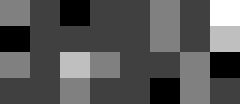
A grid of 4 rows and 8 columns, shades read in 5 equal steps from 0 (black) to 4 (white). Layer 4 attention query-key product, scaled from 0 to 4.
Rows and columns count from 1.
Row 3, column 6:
1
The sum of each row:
12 10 12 9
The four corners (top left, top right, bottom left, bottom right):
2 4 1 1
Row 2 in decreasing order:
3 2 1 1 1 1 1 0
